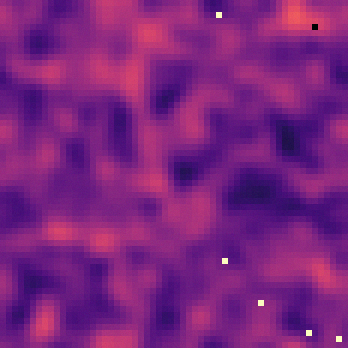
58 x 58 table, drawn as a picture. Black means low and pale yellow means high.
Mirror symmetry: none. Grain: blotchy. Lone odd cells: 6, 5 higher and 1 lower than their neighbours. Stripes: none. Ninth with the lowest average: middle right.
